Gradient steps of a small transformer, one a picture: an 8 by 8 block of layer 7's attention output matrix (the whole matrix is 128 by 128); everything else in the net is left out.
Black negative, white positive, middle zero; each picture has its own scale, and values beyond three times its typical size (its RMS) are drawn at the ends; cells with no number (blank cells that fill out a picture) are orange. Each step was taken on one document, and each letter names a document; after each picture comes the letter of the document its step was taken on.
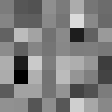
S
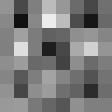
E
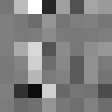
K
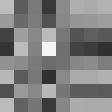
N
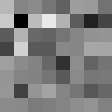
E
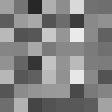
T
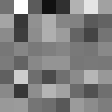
E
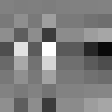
N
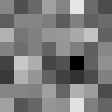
S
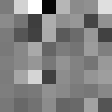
K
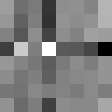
N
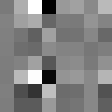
K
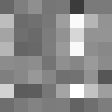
S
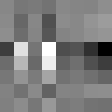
N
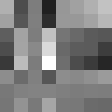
N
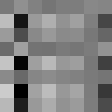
E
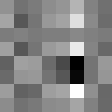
S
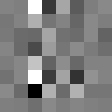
K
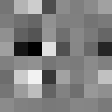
K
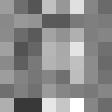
T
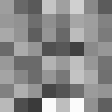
T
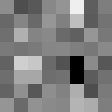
S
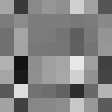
S
